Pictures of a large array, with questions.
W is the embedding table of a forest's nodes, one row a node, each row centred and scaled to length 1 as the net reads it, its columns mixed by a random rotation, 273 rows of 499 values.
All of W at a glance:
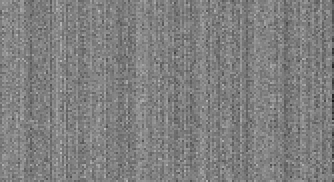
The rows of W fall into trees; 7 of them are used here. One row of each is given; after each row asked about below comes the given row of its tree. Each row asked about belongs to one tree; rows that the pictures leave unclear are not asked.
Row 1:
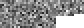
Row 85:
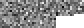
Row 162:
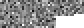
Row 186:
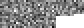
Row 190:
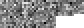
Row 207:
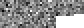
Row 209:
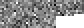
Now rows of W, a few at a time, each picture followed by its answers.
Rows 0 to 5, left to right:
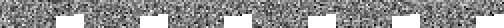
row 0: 162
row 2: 1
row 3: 85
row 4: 190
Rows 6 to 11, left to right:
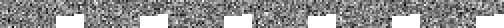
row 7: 209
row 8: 85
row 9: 209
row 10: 162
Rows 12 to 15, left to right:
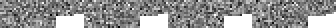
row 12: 85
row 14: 1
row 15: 190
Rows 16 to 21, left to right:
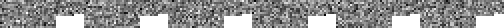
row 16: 190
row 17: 162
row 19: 1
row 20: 190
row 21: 207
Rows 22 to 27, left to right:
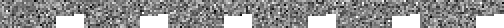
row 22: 1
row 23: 209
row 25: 190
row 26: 85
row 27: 1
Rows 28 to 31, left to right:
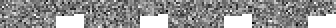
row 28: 209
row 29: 1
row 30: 85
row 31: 190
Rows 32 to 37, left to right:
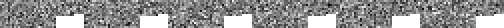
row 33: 190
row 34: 209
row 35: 209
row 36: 190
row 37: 209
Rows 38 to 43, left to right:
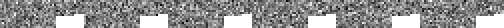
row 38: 209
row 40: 186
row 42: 209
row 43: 190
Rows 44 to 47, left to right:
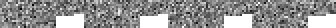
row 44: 190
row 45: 209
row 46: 1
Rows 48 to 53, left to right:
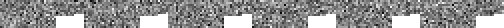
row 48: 207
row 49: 186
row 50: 1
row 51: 190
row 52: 1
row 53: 190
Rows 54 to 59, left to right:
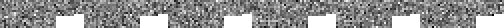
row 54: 209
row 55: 1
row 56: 186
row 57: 190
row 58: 190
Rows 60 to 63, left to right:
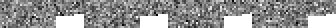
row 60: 209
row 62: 186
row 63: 190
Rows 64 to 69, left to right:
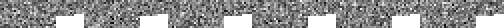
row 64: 209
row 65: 207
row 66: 209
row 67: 186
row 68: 162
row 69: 190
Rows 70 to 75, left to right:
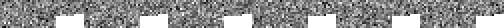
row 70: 162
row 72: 209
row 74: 1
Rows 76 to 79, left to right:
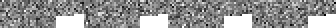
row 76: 207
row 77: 209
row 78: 1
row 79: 1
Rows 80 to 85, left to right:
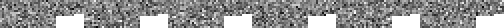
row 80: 209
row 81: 190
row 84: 209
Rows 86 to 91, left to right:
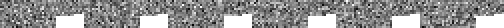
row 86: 186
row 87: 186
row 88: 190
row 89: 190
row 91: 162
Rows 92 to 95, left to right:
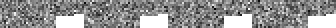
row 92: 209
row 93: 85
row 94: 1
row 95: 209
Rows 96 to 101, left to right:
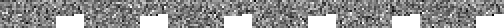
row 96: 1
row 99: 1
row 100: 209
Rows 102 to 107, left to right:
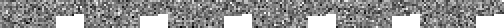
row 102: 1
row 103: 209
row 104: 190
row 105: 162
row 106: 190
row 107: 1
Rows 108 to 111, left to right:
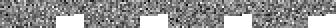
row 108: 186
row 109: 186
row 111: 85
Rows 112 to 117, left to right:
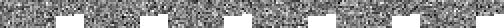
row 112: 162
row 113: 1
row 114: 207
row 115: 209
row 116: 162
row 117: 85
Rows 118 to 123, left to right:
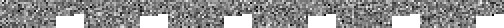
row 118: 190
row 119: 209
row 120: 1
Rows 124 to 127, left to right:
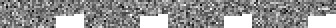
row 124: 162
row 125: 1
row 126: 190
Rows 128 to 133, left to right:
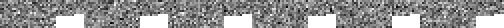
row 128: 209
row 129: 207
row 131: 1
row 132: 85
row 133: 190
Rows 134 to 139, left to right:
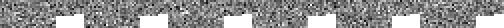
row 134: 209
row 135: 162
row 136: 209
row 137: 207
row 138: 186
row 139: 190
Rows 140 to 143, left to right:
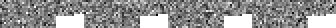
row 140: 190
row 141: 1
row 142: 1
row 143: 162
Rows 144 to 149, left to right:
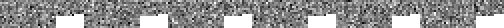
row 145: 190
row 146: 85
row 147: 1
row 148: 1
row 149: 209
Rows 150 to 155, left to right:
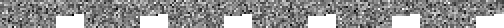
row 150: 1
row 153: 1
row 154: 190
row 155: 209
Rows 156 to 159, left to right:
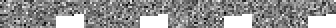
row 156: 190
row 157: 85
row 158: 207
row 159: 1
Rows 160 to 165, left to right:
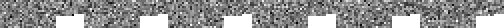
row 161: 207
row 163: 190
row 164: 190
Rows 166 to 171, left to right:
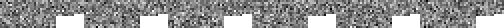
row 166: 85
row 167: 1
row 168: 209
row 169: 1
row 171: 209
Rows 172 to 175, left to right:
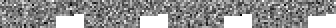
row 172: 190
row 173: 85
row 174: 1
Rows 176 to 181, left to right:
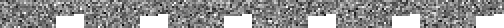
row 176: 1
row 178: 1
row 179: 190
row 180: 190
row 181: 209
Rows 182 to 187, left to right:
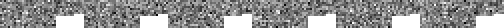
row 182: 190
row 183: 1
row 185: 190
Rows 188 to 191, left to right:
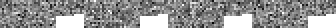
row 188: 209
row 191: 209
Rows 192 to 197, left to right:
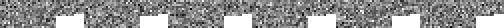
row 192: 162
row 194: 85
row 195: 162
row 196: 190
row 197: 1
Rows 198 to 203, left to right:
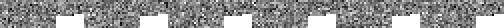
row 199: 207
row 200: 209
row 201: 190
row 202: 209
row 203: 1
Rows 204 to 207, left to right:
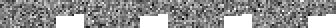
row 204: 1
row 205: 162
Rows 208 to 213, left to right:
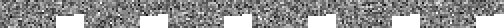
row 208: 1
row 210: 209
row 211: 209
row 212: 190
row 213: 162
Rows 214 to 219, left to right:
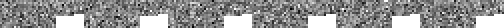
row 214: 1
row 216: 190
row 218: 207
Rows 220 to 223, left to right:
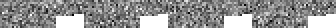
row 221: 186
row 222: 1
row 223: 209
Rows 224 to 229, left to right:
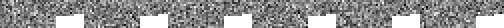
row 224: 209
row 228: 162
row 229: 209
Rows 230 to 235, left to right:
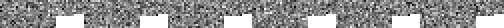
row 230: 186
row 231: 190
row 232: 1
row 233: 209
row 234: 1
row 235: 209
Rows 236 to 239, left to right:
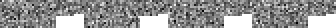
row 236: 190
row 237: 162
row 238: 190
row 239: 190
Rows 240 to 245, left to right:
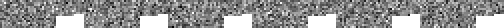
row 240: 186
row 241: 207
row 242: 162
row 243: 209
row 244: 1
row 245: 1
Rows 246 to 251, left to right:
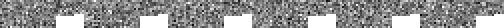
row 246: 190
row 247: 190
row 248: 190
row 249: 207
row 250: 209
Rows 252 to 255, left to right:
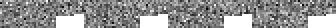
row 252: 85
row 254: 1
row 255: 209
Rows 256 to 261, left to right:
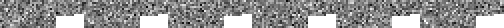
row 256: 207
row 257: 85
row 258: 190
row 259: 1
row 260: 209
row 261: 85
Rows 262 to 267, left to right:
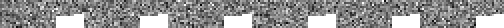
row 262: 186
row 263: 207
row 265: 85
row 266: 85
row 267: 186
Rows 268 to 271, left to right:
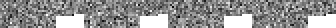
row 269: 209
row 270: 1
